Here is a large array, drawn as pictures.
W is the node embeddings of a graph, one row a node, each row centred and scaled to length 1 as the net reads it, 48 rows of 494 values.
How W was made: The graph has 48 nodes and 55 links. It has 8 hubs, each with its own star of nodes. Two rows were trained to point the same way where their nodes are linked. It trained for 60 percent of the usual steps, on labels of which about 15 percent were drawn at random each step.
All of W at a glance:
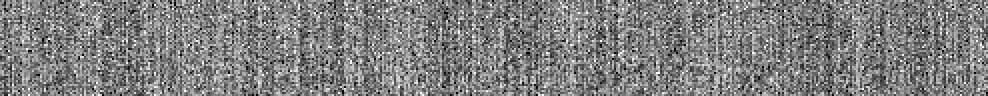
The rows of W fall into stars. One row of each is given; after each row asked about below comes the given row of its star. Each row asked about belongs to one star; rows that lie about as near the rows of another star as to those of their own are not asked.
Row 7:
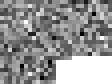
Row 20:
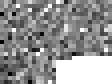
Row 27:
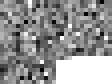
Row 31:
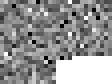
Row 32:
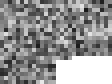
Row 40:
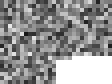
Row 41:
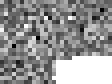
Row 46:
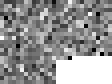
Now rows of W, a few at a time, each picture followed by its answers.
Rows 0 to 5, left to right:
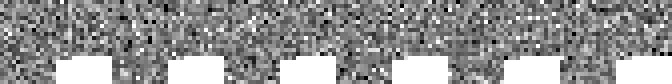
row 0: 27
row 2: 7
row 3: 27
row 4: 7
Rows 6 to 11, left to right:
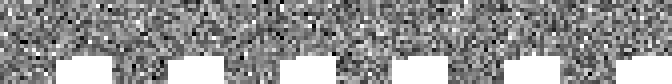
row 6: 27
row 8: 40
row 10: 7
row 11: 46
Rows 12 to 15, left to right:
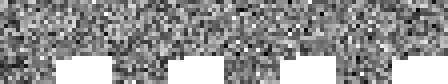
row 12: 20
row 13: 7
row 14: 32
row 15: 31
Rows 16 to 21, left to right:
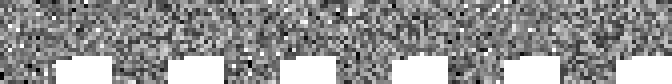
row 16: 41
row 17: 31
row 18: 27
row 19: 41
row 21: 27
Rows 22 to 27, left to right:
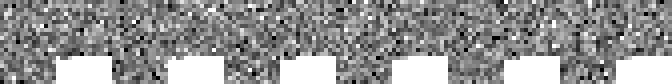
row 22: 32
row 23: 20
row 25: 40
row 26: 31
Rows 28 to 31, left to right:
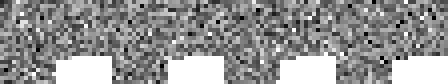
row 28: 32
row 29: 41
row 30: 41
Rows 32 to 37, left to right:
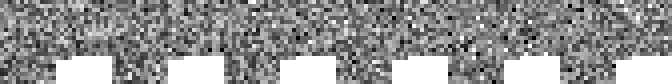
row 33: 46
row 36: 31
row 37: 40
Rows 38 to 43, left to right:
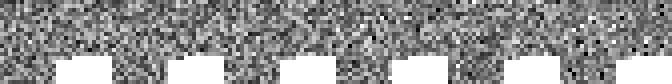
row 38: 46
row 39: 41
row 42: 27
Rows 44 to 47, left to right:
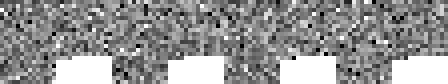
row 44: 46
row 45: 32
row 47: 7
